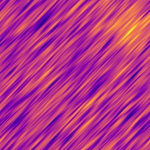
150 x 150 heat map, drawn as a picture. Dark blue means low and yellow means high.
Bumps: one, in the top right. Mirror symmetry: none. Grain: diagonal, up to the right. Ninth with the highest average: top right. Odd rows or columns: none.
